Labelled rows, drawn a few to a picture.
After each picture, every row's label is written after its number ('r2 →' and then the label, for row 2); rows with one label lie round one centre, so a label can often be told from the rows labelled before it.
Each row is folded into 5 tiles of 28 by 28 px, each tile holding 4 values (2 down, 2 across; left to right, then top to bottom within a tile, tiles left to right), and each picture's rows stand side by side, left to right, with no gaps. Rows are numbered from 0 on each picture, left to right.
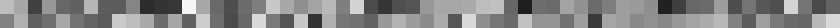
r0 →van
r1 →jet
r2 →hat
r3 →hat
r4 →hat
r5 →van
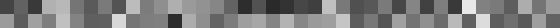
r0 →jet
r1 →hat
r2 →jet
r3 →jet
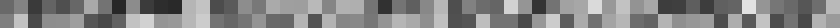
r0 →van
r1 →jet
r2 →hat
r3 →van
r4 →hat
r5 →jet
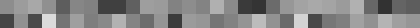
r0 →hat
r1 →hat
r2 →hat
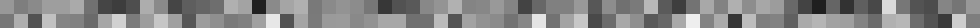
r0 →hat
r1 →van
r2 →hat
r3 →hat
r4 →van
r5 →hat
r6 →jet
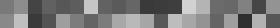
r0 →van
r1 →jet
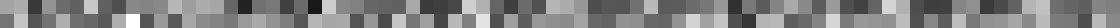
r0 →van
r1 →hat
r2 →jet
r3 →jet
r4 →van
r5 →van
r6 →jet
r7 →jet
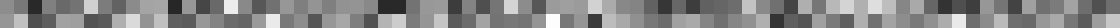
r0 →van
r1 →van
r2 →hat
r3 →van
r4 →hat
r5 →jet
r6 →hat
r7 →van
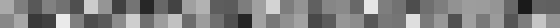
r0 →van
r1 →jet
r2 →van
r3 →hat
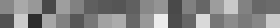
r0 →hat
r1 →van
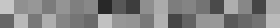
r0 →hat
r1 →van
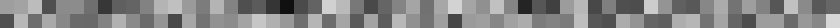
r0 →hat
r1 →hat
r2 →jet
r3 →hat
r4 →van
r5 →van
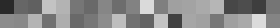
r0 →jet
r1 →hat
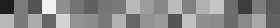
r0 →jet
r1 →hat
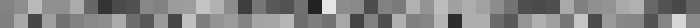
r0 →hat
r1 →hat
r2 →jet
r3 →hat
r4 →hat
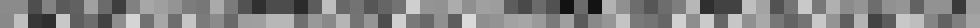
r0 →van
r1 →hat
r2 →jet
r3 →hat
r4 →jet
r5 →jet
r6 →van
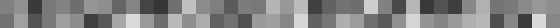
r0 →van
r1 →jet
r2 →van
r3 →jet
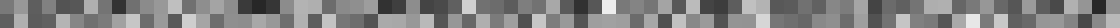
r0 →van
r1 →hat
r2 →hat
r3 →jet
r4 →jet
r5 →jet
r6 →van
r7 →van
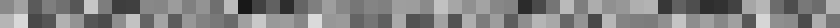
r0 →van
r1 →hat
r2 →jet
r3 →hat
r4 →hat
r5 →jet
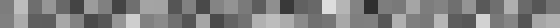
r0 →van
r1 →van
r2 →jet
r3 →van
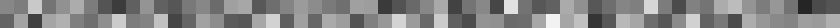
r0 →hat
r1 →van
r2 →hat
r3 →van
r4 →van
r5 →hat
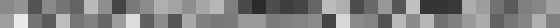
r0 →van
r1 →hat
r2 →jet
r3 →jet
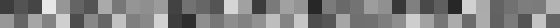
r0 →jet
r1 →van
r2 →van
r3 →jet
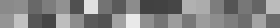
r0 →van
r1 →jet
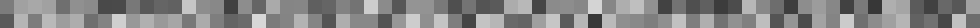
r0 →hat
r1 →jet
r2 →van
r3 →van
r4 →hat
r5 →jet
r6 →jet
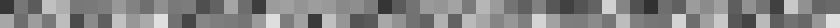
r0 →jet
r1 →van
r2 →hat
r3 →hat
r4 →jet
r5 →van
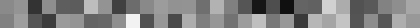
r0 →van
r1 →hat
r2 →jet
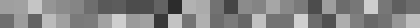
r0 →hat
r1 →jet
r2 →van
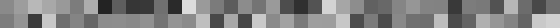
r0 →hat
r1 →jet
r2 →jet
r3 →van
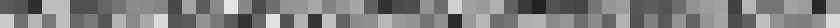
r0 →jet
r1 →van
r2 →hat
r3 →hat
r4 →jet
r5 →van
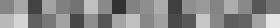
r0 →van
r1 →van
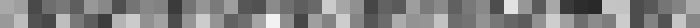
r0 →van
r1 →van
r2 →jet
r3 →van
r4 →jet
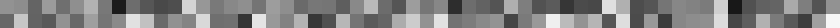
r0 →van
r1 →jet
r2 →van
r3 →van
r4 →jet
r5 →van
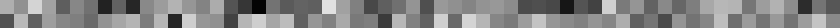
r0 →hat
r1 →hat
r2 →jet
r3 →hat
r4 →jet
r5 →hat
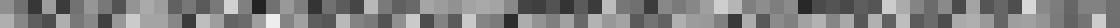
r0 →van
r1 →van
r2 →van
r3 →hat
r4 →jet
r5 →hat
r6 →jet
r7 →jet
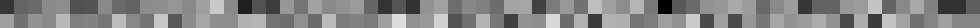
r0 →jet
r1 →hat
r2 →hat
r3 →van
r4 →hat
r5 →hat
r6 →hat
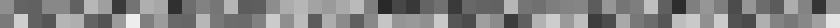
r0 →van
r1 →van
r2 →hat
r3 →van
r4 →van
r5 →van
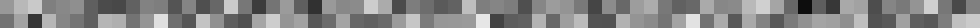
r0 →hat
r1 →van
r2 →van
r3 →jet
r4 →van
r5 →hat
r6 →van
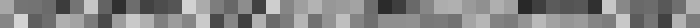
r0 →van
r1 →jet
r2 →hat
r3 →hat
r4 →jet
